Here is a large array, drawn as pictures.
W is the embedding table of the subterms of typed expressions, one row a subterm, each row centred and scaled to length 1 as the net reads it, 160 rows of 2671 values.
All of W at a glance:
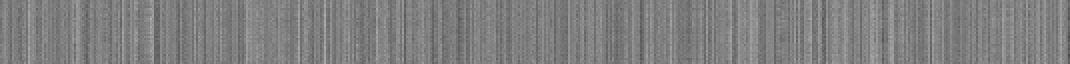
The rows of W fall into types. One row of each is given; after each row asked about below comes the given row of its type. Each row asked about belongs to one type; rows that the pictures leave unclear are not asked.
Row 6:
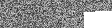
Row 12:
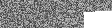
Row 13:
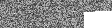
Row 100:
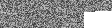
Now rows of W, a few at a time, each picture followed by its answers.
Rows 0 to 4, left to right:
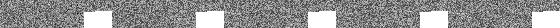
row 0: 12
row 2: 100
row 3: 13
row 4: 100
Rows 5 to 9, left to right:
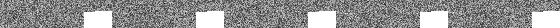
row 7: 13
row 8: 100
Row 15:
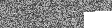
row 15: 13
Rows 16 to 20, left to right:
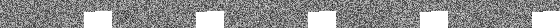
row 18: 100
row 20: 100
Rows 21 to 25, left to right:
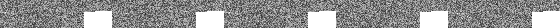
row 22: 13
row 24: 12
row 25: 100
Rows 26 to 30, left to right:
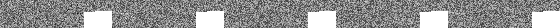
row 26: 12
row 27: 100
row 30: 100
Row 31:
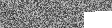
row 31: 12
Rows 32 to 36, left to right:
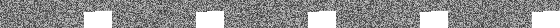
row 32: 12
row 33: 100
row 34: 13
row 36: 12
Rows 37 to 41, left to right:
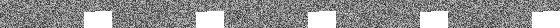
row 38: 12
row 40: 100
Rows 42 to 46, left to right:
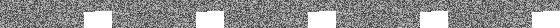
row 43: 100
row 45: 100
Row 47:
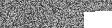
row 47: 6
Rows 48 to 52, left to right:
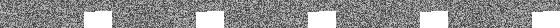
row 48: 100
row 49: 6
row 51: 12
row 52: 6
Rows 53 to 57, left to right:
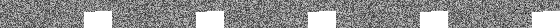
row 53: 12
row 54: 13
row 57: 12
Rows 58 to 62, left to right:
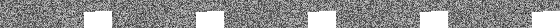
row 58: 6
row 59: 6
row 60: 12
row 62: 12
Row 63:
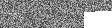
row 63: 100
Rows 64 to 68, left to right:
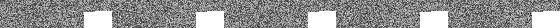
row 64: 13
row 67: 6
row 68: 6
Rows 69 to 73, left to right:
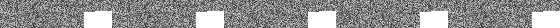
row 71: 100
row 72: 12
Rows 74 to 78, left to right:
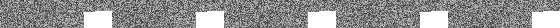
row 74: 12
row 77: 13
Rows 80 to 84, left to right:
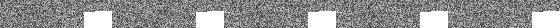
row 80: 6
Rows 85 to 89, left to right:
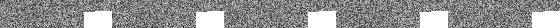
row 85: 13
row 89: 100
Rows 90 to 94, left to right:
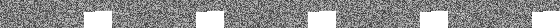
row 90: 12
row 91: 100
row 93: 100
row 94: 100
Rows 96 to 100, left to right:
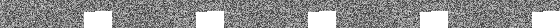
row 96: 100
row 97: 6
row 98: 100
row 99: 6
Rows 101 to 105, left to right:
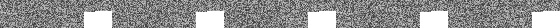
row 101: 100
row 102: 12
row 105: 13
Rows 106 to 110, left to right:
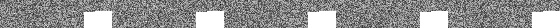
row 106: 13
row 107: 100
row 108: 12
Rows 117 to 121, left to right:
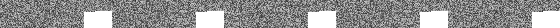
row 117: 12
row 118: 12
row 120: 12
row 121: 100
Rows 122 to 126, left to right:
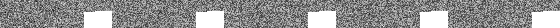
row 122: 12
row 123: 100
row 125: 13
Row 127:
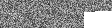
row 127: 100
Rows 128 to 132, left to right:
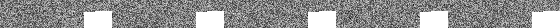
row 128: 6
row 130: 100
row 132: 12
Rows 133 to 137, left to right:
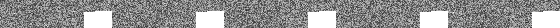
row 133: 13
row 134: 12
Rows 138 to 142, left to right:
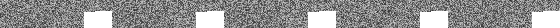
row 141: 100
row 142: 12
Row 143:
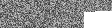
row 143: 12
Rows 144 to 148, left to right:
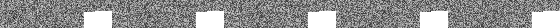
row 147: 100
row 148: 12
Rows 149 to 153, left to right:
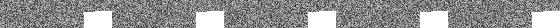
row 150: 12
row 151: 12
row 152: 100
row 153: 12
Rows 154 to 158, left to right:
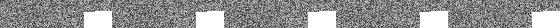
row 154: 13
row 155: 6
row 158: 12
